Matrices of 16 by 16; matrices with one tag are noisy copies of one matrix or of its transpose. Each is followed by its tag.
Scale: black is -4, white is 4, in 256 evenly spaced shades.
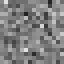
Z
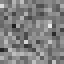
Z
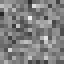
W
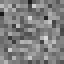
W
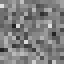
Z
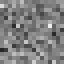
Z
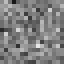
W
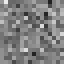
Z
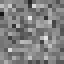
W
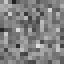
W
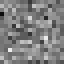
W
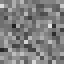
Z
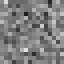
Z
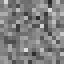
Z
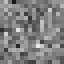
W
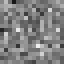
W
